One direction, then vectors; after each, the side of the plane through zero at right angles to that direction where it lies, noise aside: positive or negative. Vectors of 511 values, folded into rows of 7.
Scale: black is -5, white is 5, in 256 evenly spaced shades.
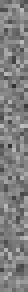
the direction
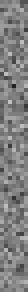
positive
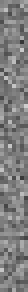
negative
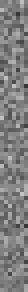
negative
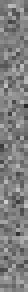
positive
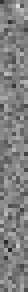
positive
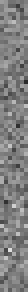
negative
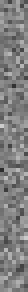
positive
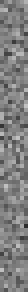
negative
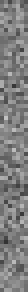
positive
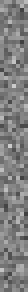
negative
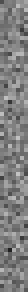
negative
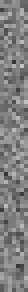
positive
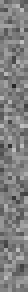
positive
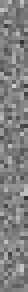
negative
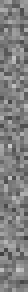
negative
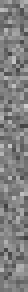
negative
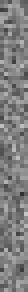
positive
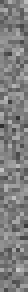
negative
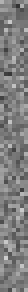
negative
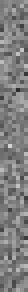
negative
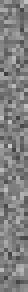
negative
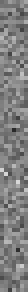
negative
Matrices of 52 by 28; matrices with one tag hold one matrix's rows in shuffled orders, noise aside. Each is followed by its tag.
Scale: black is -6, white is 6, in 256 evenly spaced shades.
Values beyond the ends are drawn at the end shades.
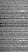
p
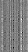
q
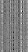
q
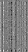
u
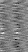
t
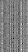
q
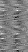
t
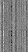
u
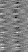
t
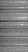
p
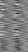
t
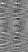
t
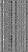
u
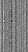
u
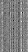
q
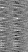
t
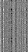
u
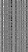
u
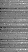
p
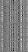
q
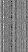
u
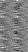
t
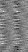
t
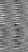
t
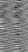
t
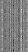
q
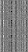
u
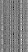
q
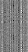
q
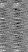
t
